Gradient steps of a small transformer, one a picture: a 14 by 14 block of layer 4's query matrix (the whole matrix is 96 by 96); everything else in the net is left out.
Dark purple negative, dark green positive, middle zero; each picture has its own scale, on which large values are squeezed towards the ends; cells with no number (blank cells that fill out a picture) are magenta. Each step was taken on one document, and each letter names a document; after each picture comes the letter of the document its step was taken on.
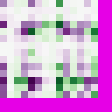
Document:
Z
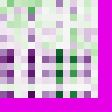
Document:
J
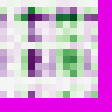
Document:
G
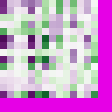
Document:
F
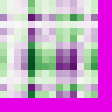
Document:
G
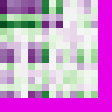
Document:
F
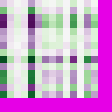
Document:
J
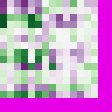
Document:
F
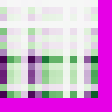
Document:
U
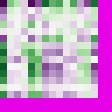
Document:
U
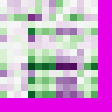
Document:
G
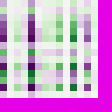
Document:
J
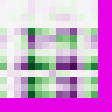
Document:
G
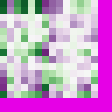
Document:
F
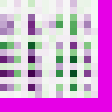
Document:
J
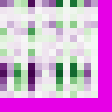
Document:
Z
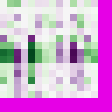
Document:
J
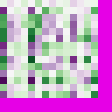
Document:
U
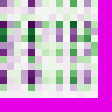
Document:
J
